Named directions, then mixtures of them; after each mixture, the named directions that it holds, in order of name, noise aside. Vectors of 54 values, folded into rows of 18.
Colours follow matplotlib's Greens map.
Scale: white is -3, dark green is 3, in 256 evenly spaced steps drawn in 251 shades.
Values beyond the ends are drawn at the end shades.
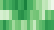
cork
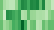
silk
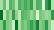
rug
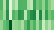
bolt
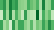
bolt, rug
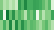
bolt, rug, silk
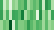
bolt, rug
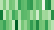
rug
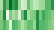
bolt, silk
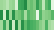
bolt, rug, silk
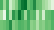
bolt, cork, silk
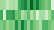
rug, silk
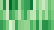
bolt, cork, rug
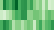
cork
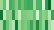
rug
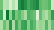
bolt, rug, silk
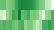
cork, silk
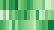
bolt, cork, rug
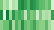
bolt, rug, silk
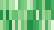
bolt, cork, rug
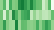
cork, rug, silk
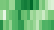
cork, silk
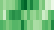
cork, silk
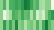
cork, rug, silk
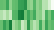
bolt, cork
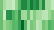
silk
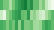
cork, silk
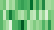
bolt, silk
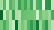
rug
